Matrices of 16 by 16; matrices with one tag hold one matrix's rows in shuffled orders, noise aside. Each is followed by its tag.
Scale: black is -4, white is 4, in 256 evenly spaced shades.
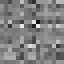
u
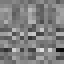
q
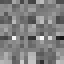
q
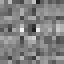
u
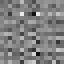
u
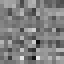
u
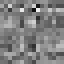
u
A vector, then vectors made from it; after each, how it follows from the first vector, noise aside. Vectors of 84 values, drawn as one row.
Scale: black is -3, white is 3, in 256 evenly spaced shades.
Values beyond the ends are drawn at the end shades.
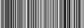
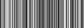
negated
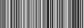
wrapped around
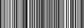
negated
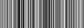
wrapped around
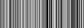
wrapped around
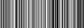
wrapped around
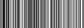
wrapped around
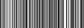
negated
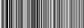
wrapped around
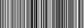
wrapped around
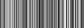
negated
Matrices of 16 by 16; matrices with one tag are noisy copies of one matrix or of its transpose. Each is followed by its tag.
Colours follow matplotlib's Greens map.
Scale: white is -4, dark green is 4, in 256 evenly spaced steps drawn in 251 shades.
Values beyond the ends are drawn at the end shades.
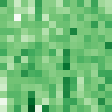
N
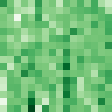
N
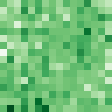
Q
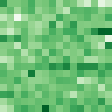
N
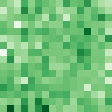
Q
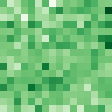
Q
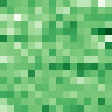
N
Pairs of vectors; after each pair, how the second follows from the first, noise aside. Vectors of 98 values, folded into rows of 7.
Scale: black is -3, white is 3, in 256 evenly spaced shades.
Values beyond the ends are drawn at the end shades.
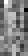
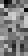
sign-scrambled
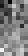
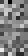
sign-scrambled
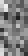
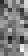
reversed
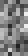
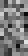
sign-scrambled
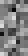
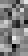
reversed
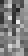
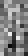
reversed
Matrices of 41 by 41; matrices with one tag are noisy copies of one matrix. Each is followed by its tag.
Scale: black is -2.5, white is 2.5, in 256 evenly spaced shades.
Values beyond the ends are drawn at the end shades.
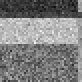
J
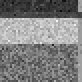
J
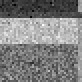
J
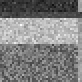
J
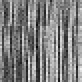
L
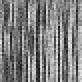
L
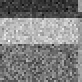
J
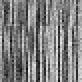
L
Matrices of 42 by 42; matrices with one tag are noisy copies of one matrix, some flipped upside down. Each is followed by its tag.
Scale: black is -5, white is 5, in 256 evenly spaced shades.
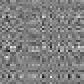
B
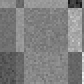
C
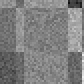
C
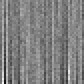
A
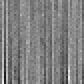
A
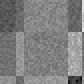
C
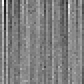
A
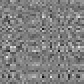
B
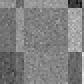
C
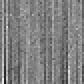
A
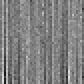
A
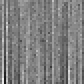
A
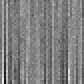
A
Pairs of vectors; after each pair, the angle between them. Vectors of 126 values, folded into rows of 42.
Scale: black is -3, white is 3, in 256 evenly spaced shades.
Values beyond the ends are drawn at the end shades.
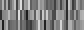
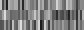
orthogonal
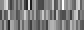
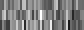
orthogonal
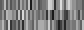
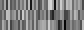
nearly parallel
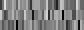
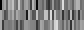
partly aligned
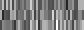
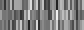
partly aligned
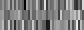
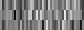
orthogonal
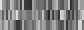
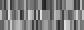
orthogonal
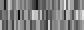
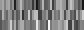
partly aligned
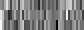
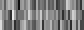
partly aligned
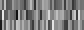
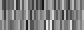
orthogonal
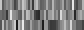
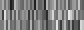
orthogonal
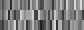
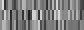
orthogonal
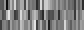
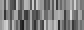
partly opposed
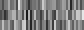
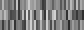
nearly opposite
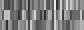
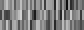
nearly opposite
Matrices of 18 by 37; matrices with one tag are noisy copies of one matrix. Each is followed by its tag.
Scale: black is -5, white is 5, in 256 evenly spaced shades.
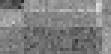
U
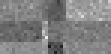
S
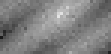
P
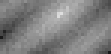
P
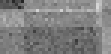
U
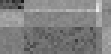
U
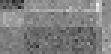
U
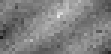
P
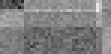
U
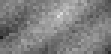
P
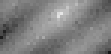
P
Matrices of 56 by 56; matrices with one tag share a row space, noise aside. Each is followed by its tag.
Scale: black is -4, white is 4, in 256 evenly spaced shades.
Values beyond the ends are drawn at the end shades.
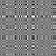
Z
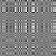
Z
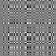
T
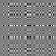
T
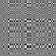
T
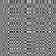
T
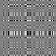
T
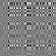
T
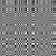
Z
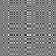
T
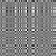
Z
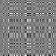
T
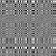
Z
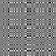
T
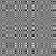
Z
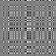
T
